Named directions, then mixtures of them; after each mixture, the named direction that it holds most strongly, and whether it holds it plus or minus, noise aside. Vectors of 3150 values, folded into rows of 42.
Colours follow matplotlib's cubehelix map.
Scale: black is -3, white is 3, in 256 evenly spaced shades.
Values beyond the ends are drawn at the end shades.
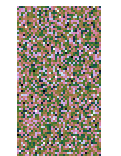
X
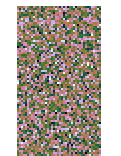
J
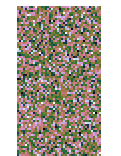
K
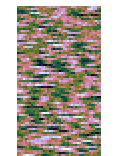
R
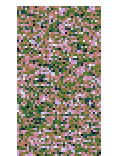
K, minus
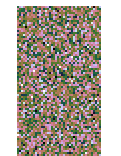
X, minus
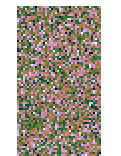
K, minus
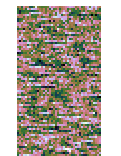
R, plus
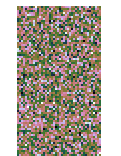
K, plus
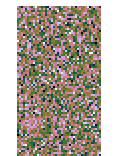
X, plus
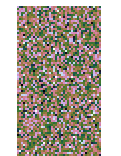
X, plus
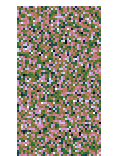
K, plus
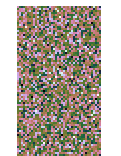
X, plus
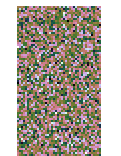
J, minus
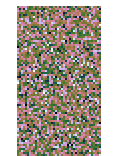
J, plus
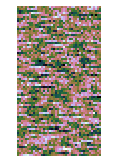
R, plus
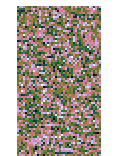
X, minus
